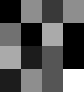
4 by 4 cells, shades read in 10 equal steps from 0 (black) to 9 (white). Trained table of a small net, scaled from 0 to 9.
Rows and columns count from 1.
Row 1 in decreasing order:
5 5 2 0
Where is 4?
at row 2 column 1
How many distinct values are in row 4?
4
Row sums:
12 10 10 18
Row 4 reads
1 5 3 9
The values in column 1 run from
0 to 6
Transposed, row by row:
0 4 6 1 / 5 0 1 5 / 2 6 3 3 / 5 0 0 9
